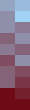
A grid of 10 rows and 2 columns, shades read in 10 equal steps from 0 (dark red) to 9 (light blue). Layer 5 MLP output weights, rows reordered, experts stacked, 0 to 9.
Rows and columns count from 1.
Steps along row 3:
down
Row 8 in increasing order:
2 4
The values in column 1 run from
0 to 7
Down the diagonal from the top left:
7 9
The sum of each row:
15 15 11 10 9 9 7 6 1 0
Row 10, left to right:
0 0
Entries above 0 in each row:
2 2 2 2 2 2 2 2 1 0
